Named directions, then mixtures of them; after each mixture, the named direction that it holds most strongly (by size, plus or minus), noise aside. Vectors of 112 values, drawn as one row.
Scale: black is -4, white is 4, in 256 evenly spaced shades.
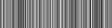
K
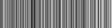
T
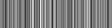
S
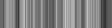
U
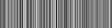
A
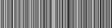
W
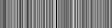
A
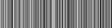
W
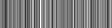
S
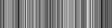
U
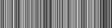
W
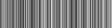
T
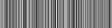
A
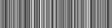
S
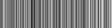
T
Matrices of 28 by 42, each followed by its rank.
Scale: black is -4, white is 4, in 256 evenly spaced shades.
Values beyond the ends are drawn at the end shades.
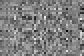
five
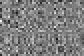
five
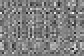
five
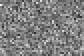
full rank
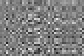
three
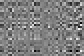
three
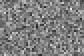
full rank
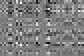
three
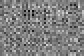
five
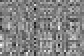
five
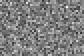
full rank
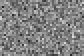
full rank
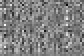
five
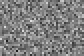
full rank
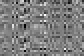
three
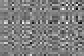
three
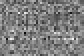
five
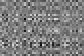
three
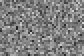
full rank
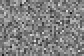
full rank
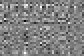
five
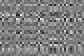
three
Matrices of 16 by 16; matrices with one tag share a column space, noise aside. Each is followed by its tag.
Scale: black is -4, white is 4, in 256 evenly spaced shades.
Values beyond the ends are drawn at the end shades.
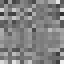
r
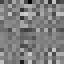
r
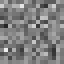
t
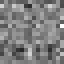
t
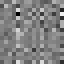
r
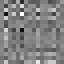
r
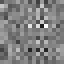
t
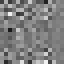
r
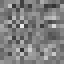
t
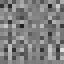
t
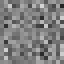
t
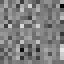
t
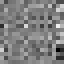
t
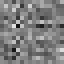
t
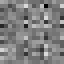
t
